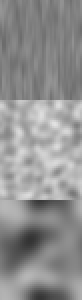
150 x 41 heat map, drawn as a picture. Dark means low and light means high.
It is made of 3 by 1 panels. Panel 1,1: middling, streaked downward, faint in contrast. Panel 2,1: high, blotchy. Panel 3,1: middling, smooth, strong in contrast.
